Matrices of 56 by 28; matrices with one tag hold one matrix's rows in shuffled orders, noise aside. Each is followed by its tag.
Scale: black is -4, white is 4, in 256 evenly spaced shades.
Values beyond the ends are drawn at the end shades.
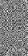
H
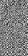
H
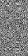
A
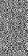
H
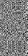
H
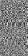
H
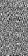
A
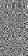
H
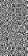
H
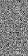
A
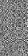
H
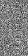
A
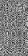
H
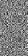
H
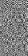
H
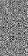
H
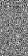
A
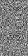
A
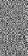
H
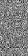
A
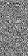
A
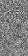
A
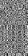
H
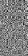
H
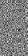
H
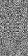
A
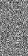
A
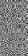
H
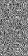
A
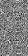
A
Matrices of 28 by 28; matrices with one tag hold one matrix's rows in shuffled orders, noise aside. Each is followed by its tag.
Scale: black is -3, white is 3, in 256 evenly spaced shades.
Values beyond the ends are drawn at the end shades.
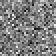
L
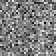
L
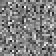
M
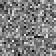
L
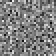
M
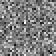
M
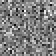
M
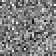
L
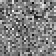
L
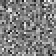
M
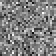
L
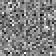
M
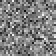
L
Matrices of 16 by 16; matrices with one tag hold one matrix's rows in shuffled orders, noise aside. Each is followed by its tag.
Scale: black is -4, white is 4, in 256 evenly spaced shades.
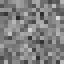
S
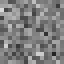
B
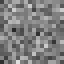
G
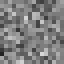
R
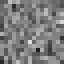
G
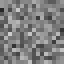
G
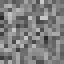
R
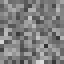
B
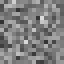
R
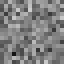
G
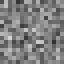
B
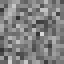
R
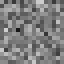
B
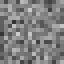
G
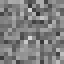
S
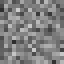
G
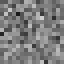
B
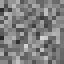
R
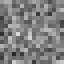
G
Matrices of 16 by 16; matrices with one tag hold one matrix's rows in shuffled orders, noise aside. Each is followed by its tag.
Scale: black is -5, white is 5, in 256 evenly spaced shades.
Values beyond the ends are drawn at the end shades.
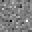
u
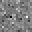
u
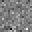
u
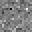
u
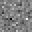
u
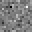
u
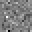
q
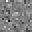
q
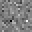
u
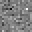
u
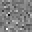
q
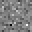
u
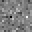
u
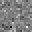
u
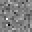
q
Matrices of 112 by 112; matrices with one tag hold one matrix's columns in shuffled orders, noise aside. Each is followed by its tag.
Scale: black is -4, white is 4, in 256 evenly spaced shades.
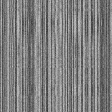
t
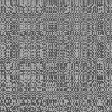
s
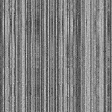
t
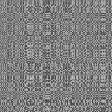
s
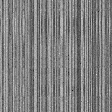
t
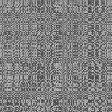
s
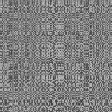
s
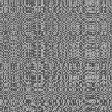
s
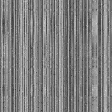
t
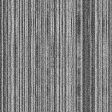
t
